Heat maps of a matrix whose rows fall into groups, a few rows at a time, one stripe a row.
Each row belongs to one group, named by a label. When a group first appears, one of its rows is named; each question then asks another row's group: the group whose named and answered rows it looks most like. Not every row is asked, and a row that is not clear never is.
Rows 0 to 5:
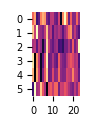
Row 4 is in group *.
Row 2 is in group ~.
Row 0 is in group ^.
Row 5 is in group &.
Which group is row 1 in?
*
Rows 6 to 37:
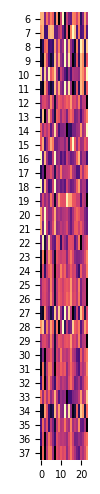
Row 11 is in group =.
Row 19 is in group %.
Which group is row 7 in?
^
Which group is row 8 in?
=
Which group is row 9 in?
=
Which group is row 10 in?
~
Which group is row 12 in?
%
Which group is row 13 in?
&
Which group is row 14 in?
~
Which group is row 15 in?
^
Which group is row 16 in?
*
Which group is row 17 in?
&
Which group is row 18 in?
*
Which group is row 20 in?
*
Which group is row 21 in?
*
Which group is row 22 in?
&
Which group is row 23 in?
&
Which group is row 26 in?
%
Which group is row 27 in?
=
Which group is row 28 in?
^
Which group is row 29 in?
%
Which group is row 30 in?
&
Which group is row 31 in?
&
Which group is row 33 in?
~
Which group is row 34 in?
=
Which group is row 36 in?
&
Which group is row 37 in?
&
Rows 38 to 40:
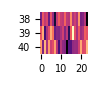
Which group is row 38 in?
%
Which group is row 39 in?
^
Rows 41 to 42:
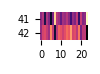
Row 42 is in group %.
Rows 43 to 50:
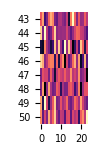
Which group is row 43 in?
^
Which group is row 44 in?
*
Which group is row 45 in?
=
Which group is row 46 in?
^
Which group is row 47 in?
%
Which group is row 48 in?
&
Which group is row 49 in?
*
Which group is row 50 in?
~
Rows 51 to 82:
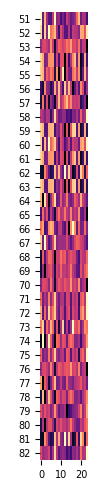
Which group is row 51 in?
*
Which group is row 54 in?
^
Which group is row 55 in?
^
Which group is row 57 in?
%
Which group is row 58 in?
~
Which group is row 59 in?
^
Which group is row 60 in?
~
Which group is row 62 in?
=
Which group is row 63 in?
^
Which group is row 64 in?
*
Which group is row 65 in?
%
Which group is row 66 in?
^
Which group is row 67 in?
*
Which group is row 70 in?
%
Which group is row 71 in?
~
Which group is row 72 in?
~
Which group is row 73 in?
^
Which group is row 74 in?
&
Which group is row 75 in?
~
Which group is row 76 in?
%
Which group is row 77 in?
*
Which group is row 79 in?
~
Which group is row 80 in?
&
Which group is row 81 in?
=
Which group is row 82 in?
~
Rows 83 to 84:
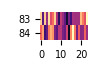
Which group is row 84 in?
^
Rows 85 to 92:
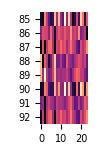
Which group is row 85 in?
=
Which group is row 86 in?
%
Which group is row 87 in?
&
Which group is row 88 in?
*
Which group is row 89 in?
*
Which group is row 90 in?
=
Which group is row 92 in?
&
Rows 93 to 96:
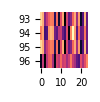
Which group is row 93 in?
^
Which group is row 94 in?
^
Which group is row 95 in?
^
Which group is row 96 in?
&
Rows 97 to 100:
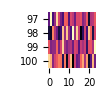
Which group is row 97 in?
&
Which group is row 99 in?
~
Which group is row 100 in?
^
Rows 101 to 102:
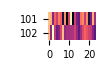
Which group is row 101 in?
^
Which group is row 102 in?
*
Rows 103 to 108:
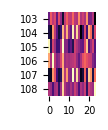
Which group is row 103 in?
%
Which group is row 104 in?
=
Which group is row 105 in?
*
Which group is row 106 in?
*
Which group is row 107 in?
=
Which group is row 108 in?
~
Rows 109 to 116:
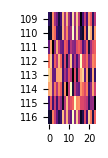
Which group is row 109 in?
=
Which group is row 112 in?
^
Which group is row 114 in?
^
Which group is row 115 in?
%
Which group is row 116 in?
=
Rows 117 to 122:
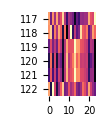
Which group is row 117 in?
~
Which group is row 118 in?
^
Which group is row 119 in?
%
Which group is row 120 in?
%
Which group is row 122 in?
*
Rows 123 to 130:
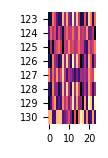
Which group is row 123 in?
=
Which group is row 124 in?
%
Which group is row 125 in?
&
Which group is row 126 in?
=
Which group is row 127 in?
~
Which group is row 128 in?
=
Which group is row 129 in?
=
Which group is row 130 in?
^
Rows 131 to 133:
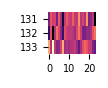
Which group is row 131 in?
%
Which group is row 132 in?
&
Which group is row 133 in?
*
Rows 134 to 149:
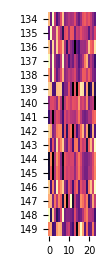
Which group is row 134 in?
*
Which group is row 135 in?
&
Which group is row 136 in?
~
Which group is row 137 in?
*
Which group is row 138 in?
*
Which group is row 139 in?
^
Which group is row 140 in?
%
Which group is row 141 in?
&
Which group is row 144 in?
&
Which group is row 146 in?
~
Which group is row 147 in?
^
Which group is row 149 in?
^
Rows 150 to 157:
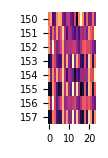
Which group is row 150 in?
^
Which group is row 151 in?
~
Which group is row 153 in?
=
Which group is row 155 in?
=
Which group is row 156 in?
*
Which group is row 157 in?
=
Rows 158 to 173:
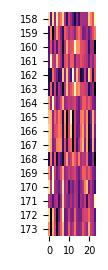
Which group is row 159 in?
&
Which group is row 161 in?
&
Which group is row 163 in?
%
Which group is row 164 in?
*
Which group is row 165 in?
^
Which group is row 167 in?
^
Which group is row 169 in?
*
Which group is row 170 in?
*
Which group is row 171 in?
~
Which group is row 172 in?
*
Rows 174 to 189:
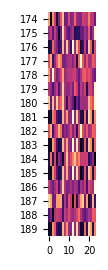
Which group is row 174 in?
*
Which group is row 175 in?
~
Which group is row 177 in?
^
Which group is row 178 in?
*
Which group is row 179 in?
~
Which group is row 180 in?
~
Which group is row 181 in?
=
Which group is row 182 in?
^
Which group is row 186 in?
~
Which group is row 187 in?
^
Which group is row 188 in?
&
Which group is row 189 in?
=
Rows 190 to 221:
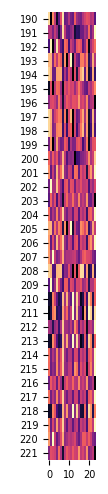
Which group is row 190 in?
*
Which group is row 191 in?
~
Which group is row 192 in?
&
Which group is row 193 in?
^
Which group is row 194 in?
^
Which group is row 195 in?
&
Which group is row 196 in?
%
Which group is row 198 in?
^
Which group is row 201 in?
~
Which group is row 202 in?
&
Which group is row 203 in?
%
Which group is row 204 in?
~
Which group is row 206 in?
~
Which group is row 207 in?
*
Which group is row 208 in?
^
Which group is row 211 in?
=
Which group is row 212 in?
~
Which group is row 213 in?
=
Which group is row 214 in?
~
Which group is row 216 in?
%
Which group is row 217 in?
~
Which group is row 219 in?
~
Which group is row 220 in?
*
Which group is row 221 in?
%
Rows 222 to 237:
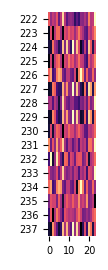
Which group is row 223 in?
&
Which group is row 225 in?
&
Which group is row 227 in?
=
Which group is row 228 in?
~
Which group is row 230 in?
&
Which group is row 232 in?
&
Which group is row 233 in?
~
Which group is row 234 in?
^
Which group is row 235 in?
%
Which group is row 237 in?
=
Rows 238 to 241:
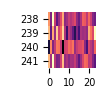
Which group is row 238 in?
*
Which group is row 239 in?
~
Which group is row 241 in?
*
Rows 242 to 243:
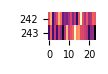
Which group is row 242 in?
^
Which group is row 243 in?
%
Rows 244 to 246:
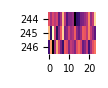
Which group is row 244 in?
~
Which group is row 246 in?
&
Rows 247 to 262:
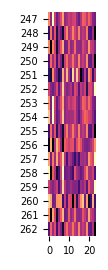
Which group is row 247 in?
*
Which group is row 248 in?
%
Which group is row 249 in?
*
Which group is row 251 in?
=
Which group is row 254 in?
*
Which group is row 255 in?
%
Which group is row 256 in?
&
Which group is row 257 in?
~
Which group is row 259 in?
~
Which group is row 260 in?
^
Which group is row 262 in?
%
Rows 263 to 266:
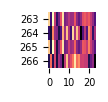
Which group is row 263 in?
*
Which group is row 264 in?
=
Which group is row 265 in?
*
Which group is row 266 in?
%
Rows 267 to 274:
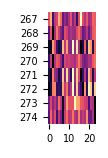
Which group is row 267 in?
^
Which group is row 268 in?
&
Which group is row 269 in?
=
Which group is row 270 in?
&
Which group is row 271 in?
=
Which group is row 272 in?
=
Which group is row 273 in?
%
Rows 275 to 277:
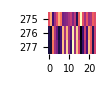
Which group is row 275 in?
^
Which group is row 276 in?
=
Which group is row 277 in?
=
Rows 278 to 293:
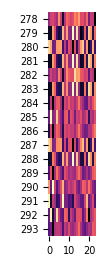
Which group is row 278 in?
%
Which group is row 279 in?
=
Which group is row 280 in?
^
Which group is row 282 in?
%
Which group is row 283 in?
=
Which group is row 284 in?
&
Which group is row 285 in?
&
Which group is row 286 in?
&
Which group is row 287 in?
^
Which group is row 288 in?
=
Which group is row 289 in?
&
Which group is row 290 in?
*
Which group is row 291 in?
*
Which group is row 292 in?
&
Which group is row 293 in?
&
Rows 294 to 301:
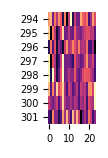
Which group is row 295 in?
*
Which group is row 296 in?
%
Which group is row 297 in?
*
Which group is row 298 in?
*
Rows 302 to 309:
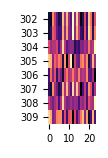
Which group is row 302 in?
=
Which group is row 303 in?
=
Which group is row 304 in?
~
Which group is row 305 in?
^
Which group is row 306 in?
%
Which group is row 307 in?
=
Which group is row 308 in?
~
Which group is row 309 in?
^
